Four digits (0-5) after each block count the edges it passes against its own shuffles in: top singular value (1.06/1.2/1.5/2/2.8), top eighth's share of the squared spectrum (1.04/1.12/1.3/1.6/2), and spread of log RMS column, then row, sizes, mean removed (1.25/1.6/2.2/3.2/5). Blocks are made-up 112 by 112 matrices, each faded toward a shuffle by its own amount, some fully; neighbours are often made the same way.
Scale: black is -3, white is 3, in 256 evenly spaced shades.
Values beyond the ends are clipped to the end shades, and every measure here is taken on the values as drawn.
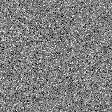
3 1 0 0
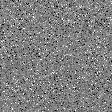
2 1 0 0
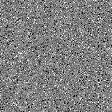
3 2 1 1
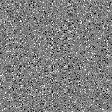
4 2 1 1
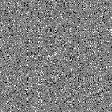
4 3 2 1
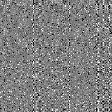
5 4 3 2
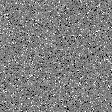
0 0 0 0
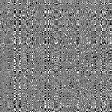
5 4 4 3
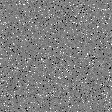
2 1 0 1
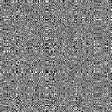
5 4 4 3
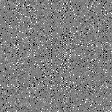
4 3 2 1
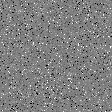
0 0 0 0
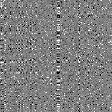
5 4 3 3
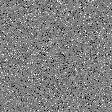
1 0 0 0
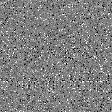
3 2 1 1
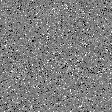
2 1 0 1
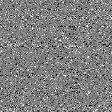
3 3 1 2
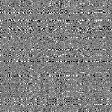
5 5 2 4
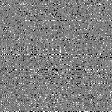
4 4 2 3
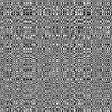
5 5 4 4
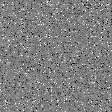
1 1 1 1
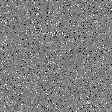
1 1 1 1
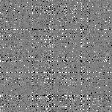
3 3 3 3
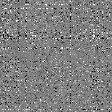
2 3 3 3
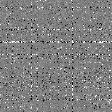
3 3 3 3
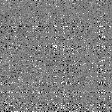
2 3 3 4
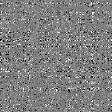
2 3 3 4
